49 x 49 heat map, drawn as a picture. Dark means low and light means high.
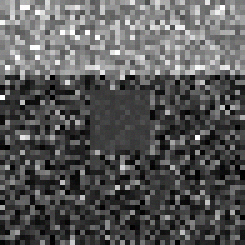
In the centre lies a patch that is calmer than the rest. The top part is higher, up to a seam about 30% of the way down. The centre is the calmest part. There are no regular stripes.
